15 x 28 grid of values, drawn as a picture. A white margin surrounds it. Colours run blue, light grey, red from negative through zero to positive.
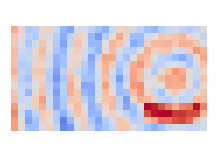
Ninth with the highest average: bottom right. Rings: centred on the middle right. Odd patch: higher, in the bottom right. Roughest part: bottom right.
